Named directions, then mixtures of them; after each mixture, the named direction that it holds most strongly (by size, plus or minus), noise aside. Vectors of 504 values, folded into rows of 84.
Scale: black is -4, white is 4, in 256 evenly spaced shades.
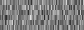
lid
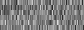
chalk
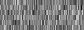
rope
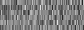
chalk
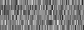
chalk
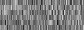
chalk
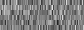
chalk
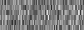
lid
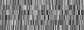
lid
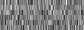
chalk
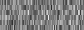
lid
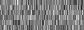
rope
